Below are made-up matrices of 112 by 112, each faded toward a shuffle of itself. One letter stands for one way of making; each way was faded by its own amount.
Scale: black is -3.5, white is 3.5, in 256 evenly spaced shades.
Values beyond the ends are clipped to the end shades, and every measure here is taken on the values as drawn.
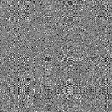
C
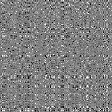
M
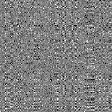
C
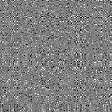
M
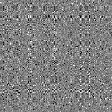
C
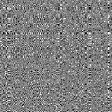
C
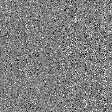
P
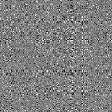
C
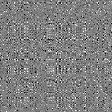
M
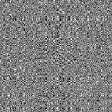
C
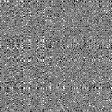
C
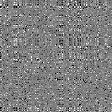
M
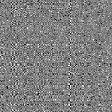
C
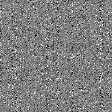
P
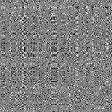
M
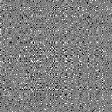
M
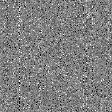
P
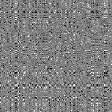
M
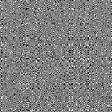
M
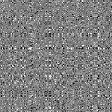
C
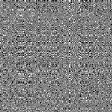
C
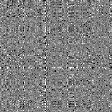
C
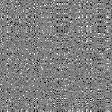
M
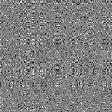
M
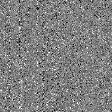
P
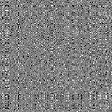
C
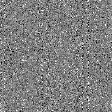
P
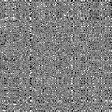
C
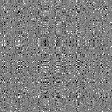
M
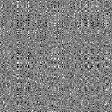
C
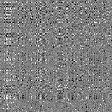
M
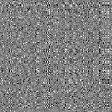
C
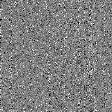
P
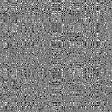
M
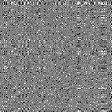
M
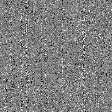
P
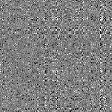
C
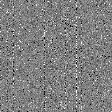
P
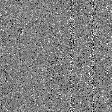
P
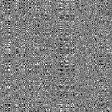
C
